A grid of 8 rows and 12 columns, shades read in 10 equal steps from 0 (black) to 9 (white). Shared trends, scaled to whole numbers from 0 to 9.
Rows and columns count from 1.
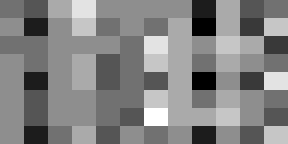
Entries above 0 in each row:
12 11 12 12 11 12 12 12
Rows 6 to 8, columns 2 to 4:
3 5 5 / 3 5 5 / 1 4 6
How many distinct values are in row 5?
8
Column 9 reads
1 0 5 4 0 4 6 1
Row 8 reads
5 1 4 6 3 5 4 5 1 5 3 7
